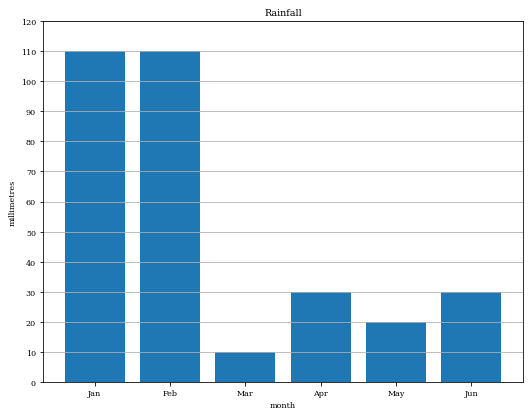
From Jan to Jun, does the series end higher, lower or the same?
lower
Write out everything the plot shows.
Title: Rainfall
x-axis: month, ticks Jan Feb Mar Apr May Jun
y-axis: millimetres, ticks 0 10 20 30 40 50 60 70 80 90 100 110 120
Values:
110 110 10 30 20 30
